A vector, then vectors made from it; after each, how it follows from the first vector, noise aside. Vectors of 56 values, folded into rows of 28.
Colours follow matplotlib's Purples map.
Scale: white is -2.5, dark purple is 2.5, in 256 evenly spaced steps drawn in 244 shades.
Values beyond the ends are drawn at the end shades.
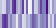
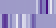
partly zeroed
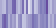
shrunk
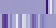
partly zeroed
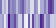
reversed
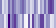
reversed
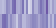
shrunk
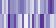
reversed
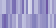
shrunk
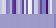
partly zeroed
